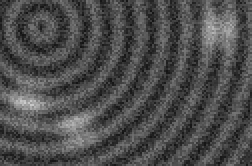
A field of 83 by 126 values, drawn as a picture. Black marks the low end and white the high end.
Average level on the scale: 30%. Rings: centred on the top left. Slope: none. Odd rows or columns: none. Bumps: three.
